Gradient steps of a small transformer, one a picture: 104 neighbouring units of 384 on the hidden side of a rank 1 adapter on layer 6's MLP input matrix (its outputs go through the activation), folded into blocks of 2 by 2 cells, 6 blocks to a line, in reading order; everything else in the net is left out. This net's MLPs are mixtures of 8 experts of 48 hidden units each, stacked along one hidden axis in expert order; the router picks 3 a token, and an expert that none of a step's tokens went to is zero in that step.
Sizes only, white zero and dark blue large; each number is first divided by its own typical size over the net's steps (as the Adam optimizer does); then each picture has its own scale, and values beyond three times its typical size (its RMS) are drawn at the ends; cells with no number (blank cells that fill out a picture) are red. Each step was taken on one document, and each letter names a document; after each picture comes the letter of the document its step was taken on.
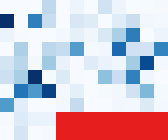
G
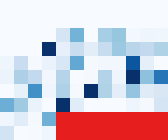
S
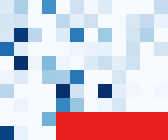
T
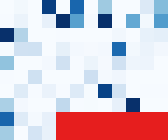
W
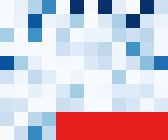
W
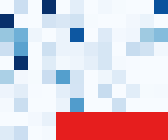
T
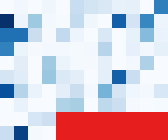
T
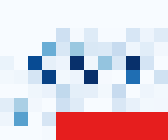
S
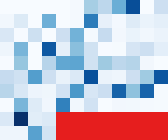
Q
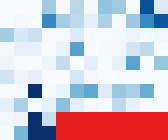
W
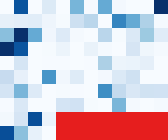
T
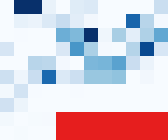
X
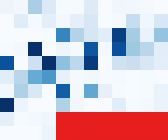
X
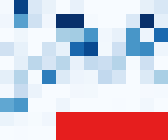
X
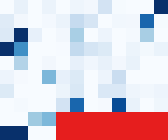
T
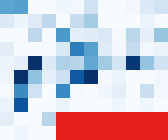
X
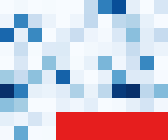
Q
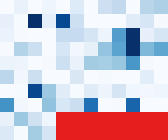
W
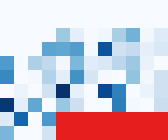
S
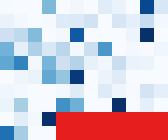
T
